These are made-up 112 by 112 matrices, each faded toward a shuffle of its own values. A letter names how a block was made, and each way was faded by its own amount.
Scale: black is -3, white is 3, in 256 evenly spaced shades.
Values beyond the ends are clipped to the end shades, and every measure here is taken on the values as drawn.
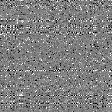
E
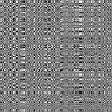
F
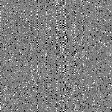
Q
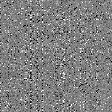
Q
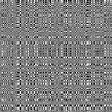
F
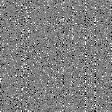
Q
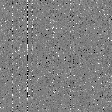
Q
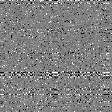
E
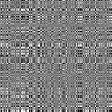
F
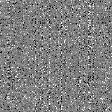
Q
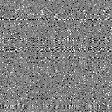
E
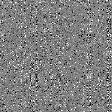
Q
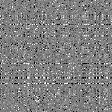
E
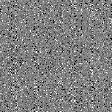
Q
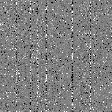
Q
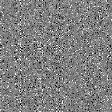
Q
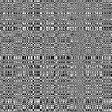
F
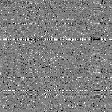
E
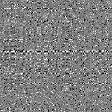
E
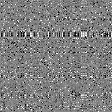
E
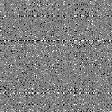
E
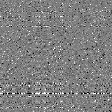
E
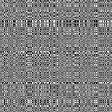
F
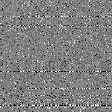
E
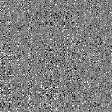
Q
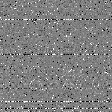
E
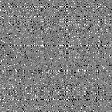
E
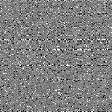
E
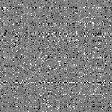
E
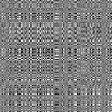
F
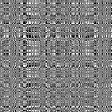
F
